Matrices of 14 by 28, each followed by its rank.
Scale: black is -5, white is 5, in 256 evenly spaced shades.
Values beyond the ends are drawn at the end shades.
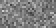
full rank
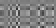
one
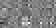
three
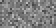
full rank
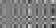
one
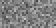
full rank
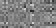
three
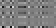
one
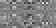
three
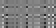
one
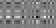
one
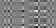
one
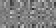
three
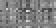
three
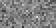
full rank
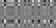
one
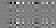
one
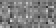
three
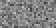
full rank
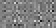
three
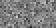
full rank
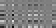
one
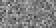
full rank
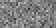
full rank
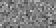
full rank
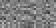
three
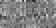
three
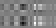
one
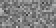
full rank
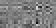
three
